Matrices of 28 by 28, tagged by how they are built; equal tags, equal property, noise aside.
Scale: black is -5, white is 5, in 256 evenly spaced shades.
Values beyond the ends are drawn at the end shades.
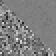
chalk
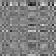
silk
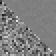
chalk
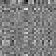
silk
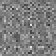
silk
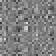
silk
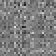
silk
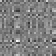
silk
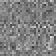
silk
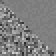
chalk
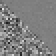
chalk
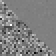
chalk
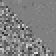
chalk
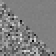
chalk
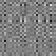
silk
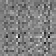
silk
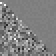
chalk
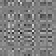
silk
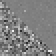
chalk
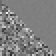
chalk
